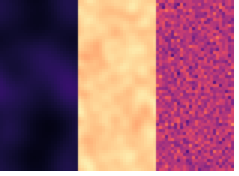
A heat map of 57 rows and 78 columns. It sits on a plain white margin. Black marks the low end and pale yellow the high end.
The table splits into one row of 3 panels. Panel 1,1: very low, smooth, faint in contrast. Panel 1,2: very high, blotchy, faint in contrast. Panel 1,3: middling, fine-grained.
